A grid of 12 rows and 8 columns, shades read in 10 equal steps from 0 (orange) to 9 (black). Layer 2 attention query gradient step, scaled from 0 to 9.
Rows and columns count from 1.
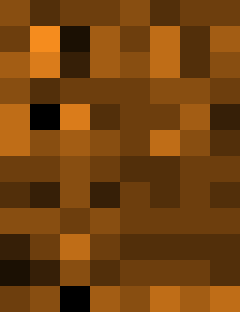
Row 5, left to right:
2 9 1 6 5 5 3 7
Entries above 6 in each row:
0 1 1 0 2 0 0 2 0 1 2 1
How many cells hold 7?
6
